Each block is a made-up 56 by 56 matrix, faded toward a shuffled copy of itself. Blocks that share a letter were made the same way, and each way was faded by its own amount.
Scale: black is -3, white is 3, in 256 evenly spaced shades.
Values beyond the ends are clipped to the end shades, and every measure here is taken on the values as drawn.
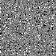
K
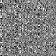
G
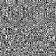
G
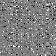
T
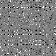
T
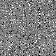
K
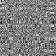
G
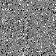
K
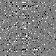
T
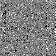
K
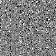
K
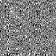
G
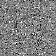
K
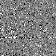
K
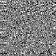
G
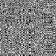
G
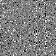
K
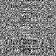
G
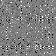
T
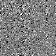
K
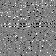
T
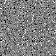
K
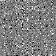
K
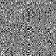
G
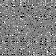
T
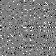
T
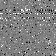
T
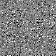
K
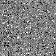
K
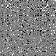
T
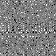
T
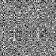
G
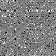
T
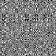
G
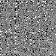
K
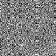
G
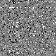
K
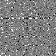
T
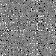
T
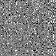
K
